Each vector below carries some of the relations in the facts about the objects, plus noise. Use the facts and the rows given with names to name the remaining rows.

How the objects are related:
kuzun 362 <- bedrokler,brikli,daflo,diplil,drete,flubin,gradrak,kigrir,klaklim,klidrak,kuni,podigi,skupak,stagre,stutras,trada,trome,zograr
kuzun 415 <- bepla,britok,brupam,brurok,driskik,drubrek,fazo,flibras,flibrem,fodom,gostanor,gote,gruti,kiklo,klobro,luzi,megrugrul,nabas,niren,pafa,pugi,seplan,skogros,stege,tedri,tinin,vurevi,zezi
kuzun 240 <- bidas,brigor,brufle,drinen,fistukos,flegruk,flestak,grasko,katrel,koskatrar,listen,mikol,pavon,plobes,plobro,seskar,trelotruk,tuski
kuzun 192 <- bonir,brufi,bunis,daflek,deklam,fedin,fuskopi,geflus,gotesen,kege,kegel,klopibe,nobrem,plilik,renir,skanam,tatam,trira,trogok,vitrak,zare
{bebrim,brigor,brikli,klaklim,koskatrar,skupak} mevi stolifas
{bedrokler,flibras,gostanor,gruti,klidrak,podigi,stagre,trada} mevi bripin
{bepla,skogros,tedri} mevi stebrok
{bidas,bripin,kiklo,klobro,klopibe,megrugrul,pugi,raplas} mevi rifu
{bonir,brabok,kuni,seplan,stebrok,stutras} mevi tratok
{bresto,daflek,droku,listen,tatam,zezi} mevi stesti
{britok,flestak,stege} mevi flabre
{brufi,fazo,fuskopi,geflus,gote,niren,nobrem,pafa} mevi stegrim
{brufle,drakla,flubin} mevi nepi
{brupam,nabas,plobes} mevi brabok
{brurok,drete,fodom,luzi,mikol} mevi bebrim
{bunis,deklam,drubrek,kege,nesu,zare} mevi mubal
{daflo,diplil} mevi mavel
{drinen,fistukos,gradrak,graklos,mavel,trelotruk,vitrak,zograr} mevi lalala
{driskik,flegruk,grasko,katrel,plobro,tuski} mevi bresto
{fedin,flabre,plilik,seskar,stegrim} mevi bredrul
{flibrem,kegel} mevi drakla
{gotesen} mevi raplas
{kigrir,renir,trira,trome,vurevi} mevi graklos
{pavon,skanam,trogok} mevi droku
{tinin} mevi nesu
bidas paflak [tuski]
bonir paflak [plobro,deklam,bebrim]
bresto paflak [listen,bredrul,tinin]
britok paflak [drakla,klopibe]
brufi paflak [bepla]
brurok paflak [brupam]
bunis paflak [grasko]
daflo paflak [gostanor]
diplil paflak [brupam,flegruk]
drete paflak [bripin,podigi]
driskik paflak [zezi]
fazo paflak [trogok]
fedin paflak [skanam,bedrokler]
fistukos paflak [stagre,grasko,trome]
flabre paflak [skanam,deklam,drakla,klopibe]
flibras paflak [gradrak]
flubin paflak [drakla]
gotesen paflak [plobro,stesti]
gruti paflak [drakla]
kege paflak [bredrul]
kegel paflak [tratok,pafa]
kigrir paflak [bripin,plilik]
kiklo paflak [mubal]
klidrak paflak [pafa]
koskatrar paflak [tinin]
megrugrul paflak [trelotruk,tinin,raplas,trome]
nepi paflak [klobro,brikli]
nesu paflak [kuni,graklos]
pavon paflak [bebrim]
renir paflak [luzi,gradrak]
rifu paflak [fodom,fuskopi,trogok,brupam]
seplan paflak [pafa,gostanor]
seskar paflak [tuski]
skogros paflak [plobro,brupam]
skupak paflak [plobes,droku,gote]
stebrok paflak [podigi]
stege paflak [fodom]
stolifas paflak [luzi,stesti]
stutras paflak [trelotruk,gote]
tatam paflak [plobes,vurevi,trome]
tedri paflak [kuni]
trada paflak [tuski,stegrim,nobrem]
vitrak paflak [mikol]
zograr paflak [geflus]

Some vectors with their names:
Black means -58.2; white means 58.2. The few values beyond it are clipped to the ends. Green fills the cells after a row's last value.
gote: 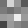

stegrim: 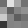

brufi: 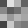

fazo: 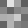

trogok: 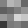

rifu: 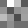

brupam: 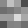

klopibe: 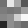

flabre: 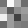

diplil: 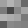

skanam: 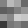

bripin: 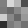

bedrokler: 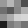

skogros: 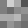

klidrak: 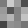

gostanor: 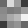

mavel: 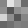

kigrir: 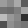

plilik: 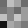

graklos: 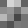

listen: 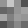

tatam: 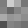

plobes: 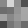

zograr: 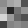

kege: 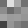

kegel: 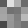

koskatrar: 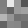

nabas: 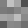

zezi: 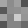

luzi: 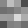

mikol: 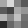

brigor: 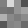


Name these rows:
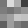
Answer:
pugi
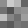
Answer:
droku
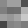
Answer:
brikli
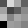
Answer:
geflus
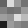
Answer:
fuskopi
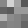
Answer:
pavon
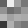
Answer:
fedin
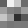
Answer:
nesu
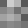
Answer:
tedri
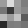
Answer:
vitrak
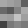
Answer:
gradrak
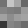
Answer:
trira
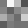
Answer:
raplas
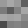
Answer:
klaklim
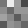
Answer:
bidas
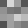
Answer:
pafa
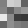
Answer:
stebrok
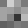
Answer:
mubal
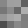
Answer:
kuni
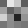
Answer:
nepi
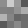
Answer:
katrel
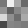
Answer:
bredrul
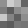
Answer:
stesti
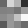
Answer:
klobro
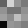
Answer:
nobrem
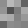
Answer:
daflo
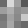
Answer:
kiklo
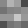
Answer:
vurevi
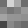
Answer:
renir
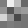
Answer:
stolifas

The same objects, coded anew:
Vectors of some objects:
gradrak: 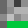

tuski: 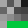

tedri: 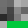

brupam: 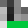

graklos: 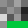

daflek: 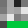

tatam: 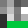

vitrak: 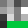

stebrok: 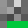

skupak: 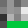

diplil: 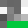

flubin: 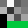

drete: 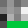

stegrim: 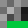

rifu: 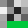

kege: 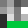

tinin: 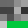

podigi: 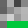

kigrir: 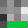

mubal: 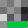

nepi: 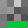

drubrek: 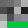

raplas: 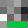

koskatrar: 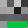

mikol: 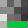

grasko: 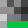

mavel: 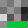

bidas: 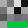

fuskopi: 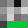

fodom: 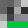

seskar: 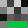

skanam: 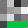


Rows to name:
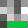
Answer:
gotesen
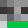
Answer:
gostanor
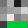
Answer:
deklam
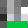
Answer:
trada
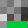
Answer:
stesti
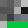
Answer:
gote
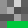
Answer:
bresto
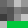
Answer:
megrugrul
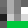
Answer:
klidrak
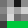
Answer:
geflus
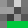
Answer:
stolifas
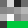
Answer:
klopibe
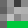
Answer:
trome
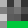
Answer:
flestak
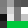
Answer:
kegel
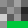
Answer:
tratok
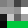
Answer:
fedin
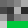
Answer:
zezi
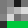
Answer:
plilik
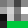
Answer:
brufi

